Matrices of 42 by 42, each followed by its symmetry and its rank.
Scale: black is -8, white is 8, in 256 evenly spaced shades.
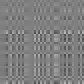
neither, rank one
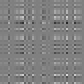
neither, rank one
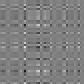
neither, rank one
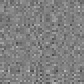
neither, rank five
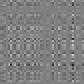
neither, rank two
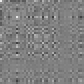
symmetric, rank three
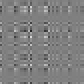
neither, rank one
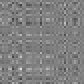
neither, rank two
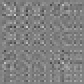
symmetric, rank three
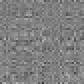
neither, rank five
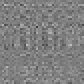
neither, rank five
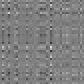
neither, rank two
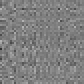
neither, rank five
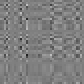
neither, rank two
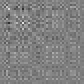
symmetric, rank three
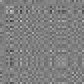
symmetric, rank three
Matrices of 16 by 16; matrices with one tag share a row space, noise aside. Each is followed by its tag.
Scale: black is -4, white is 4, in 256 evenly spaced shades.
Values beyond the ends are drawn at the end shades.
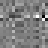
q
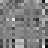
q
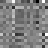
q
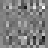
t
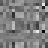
q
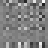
t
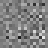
t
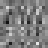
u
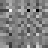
u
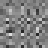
u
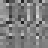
u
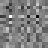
u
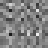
u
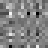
u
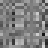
q
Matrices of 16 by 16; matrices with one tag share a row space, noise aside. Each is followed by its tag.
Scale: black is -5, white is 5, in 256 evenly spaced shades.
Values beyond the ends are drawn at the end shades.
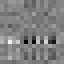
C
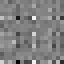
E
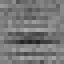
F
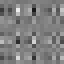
E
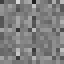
E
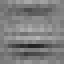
F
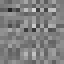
C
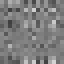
C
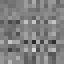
C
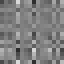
E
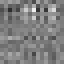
C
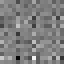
E
